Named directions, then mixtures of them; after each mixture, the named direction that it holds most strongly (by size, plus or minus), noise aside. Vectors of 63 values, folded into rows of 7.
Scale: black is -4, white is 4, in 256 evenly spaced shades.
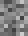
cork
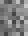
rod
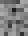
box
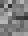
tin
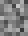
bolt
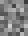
bolt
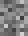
cork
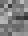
tin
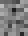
box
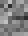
tin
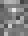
box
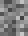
cork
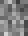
rod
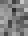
box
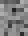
box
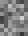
tin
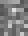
box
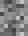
cork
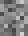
cork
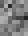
tin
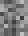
cork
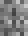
rod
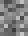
cork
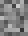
bolt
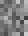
rod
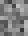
bolt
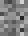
cork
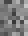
rod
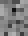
box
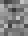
box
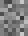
cork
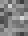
tin
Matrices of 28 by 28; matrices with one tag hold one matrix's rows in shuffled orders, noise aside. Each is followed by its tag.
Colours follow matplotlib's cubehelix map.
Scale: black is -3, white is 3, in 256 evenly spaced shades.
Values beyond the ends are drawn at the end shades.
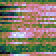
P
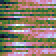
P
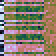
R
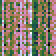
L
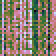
L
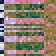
R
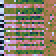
R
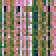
L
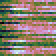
P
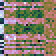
R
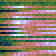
P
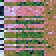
R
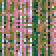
L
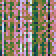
L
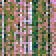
L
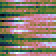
P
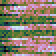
P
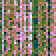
L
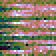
P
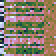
R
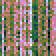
L
